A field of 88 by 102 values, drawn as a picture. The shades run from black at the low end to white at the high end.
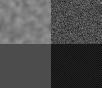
The table splits into 2 rows of 2 panels. Panel 1,1: middling, blotchy, faint in contrast. Panel 1,2: low, fine-grained. Panel 2,1: low, flat. Panel 2,2: very low, checkered, faint in contrast.
